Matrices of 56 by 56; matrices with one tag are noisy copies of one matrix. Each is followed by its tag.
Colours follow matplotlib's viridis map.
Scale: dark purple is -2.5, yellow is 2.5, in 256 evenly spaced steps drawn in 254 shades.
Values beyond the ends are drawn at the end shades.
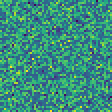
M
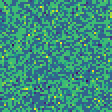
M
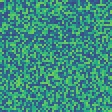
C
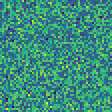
C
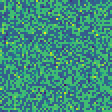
C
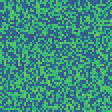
C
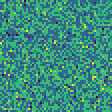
C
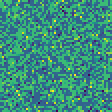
M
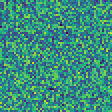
C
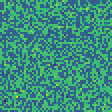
C
